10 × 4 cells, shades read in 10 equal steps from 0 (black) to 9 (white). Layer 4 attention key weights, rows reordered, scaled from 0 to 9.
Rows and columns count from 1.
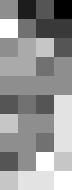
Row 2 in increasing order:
2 2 4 9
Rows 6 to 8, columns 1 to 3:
3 4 3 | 7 5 5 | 5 5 4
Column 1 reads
5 9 5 6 5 3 7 5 3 7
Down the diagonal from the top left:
5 4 7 5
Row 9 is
3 5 9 7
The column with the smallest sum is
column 2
